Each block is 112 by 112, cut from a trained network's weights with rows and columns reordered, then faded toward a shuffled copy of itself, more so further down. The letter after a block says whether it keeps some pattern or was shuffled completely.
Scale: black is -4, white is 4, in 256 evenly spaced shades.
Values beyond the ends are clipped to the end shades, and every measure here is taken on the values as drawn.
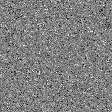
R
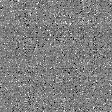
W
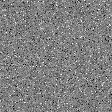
R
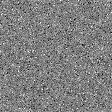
R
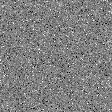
R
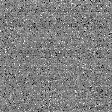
W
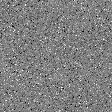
R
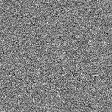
W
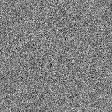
W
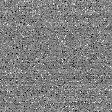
W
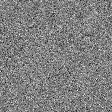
R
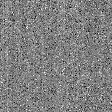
W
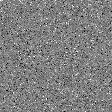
R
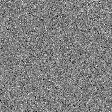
W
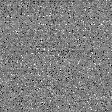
W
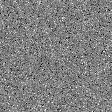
R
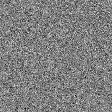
W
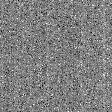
W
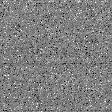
W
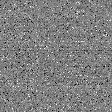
W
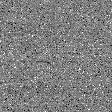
W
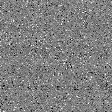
W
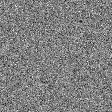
R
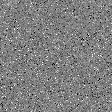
R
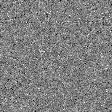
W
